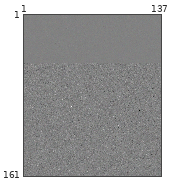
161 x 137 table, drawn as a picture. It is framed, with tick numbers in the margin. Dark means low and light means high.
Odd rows or columns: none. Mirror symmetry: none. Seam: horizontal, 30% of the way down, the top part calmer. Histogram: heavy tails on both sides. Grain: fine.
